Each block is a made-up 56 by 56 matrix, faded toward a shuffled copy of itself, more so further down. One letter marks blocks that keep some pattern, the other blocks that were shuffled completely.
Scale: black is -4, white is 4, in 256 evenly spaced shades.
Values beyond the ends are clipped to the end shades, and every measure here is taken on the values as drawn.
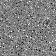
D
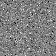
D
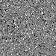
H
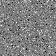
D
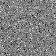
H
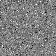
H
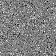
D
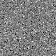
D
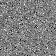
D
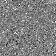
D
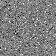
D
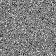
D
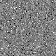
H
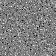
D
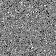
D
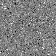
H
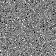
D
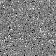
H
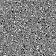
H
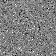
D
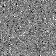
D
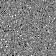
D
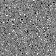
H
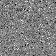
D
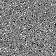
D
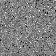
H
